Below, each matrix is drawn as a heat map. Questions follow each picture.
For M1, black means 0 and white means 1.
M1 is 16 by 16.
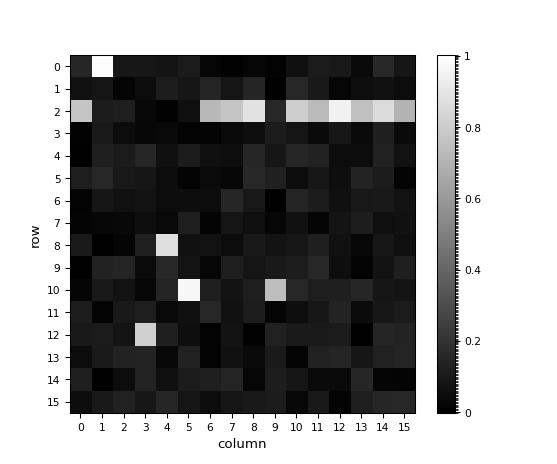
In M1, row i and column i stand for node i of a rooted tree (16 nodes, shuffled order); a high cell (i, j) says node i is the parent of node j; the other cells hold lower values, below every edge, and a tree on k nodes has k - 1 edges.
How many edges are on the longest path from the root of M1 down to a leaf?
2
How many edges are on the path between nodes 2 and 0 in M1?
1
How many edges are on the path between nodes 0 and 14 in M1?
2
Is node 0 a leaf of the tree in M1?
no
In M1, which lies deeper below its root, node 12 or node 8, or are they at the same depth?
the same depth
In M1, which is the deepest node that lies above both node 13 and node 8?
2
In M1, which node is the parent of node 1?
0
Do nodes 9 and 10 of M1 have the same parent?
no
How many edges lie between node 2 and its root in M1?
0
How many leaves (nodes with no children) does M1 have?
11
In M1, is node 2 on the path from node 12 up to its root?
yes
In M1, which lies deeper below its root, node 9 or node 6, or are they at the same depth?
node 9
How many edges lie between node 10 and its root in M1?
1
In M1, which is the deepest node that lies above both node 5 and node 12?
2
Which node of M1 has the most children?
2
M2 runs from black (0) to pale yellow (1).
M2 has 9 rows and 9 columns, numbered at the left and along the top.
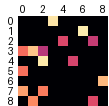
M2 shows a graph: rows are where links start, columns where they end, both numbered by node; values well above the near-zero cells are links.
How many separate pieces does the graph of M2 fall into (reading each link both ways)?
1
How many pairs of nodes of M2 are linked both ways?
3
